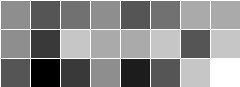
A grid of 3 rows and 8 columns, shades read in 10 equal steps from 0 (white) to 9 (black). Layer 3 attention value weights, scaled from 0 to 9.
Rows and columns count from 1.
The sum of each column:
14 22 14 11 17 13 11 5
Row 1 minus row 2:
0 -1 3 1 3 3 -3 1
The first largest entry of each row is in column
2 2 2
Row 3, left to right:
6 9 7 4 8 6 2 0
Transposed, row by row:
4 4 6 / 6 7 9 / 5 2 7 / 4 3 4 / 6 3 8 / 5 2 6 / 3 6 2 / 3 2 0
